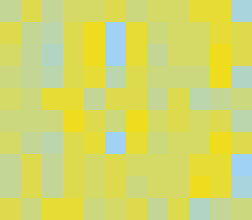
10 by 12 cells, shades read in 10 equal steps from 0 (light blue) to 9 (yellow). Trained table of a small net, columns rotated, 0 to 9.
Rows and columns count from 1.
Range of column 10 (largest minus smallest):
7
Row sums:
68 70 68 63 68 74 69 69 70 68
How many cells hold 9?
8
